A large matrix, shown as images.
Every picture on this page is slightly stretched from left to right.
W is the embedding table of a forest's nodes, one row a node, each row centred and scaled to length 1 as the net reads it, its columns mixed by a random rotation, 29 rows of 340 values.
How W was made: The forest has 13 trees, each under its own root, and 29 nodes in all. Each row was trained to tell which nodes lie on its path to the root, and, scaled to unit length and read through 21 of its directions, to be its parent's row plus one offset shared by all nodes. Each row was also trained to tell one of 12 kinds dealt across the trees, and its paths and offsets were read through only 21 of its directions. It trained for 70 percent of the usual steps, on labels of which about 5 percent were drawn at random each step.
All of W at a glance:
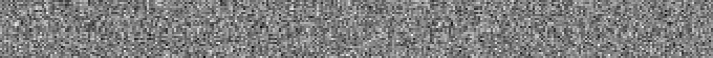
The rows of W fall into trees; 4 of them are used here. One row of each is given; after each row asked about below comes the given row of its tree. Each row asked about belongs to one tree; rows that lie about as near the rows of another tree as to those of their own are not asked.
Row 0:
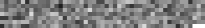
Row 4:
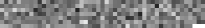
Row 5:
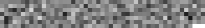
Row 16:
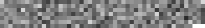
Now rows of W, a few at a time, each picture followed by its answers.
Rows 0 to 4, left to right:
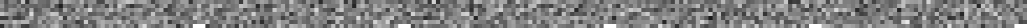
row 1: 5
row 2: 0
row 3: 16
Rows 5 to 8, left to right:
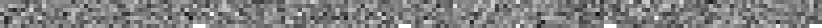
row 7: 0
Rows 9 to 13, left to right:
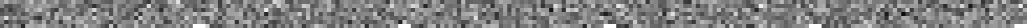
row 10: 16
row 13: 5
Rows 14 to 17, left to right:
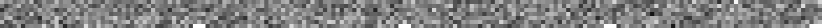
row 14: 0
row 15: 0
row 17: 16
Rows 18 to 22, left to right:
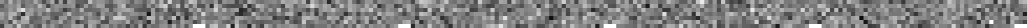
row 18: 16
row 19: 4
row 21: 4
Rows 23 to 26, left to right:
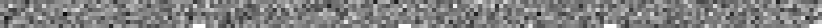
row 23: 5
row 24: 4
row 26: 5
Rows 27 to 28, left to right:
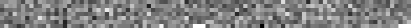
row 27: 5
